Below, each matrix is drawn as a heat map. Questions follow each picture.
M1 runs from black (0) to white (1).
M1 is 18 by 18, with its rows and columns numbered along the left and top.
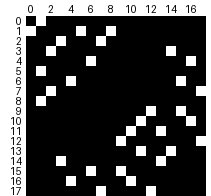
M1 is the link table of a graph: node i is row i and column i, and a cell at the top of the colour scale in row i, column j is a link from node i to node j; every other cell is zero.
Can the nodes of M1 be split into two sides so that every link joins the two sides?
yes
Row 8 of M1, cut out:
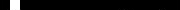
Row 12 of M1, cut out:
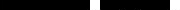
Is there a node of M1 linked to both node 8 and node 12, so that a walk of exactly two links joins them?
no
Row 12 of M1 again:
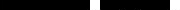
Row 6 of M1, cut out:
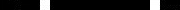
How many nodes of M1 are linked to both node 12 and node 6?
0
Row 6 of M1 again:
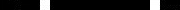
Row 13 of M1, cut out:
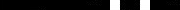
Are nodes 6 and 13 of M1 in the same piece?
yes
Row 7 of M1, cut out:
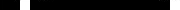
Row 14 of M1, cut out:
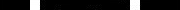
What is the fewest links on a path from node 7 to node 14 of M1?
3
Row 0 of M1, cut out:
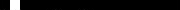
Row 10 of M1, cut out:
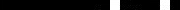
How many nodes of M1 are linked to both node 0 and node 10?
0
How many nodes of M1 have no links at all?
0
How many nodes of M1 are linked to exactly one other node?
3
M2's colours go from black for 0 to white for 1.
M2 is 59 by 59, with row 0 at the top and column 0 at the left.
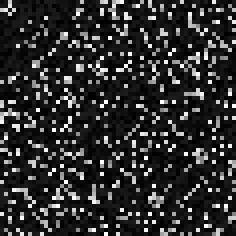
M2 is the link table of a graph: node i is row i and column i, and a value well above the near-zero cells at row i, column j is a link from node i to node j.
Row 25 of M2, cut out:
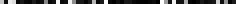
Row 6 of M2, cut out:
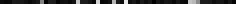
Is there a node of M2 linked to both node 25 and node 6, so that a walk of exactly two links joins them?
no
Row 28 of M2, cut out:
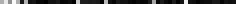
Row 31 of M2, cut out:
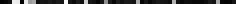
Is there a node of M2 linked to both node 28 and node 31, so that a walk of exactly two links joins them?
yes
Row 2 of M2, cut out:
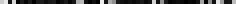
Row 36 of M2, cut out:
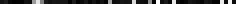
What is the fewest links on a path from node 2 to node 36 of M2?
2
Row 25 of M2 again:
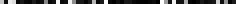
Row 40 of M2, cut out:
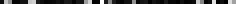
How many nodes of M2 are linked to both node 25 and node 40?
1
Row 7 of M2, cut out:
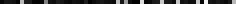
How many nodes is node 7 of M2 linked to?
10
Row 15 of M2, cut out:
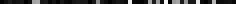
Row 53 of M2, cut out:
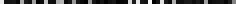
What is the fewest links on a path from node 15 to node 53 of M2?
1
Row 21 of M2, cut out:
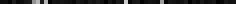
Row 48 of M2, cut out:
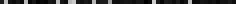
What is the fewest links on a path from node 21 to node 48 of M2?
3
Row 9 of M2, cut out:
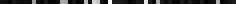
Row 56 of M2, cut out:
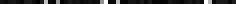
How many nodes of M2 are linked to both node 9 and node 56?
0
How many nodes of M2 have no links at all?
0
